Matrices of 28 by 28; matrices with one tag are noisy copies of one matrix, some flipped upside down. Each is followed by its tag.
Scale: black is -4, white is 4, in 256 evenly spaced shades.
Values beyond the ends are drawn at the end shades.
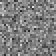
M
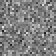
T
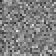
T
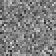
T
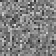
M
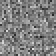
M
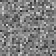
M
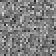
M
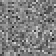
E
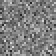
T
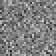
T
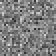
M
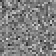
E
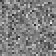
E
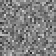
T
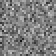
T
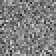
T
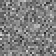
T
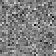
E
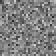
E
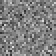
T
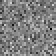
T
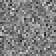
T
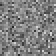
E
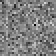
E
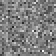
E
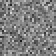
T
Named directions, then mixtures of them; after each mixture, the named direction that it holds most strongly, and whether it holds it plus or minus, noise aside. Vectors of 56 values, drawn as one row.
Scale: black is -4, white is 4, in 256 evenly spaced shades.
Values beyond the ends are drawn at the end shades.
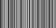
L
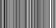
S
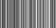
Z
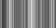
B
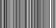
S, plus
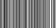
S, plus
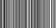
S, plus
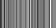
S, plus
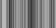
B, minus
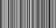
L, plus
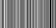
S, minus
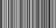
L, plus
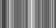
B, plus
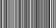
Z, minus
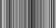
B, minus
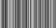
L, minus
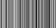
Z, minus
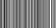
S, plus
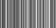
Z, plus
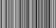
Z, minus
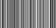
Z, plus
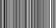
S, plus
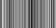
B, minus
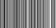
S, plus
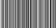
L, minus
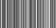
Z, plus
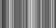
B, plus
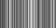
B, plus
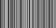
L, plus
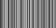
L, plus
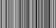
Z, minus
